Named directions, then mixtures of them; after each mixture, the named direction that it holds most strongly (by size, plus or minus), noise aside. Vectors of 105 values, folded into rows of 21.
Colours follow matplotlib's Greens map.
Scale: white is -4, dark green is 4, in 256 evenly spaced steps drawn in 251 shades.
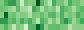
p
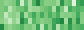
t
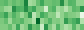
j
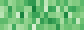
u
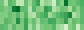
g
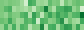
j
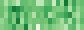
g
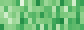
t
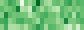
p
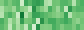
u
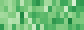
t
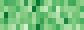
p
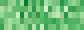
u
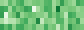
u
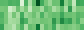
t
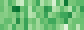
g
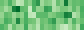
g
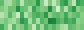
u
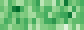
g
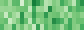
t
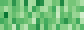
j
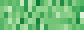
j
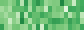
t
